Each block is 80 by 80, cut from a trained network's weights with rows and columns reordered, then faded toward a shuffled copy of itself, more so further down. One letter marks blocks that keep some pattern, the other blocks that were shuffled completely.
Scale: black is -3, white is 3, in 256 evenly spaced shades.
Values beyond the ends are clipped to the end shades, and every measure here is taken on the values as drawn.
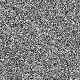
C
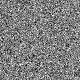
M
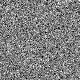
M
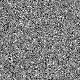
M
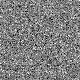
M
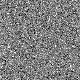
M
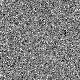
M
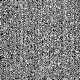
C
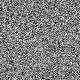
M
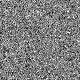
M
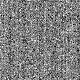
C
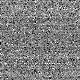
C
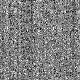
C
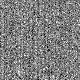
C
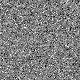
M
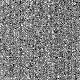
C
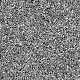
M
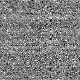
C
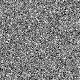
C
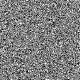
C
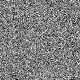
C
